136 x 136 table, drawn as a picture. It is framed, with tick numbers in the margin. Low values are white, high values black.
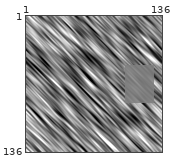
Streaks slant down to the right. In the middle right lies a patch that is calmer than the rest. The middle right is the smoothest part. The histogram is bell-shaped. Neither half mirrors the other.
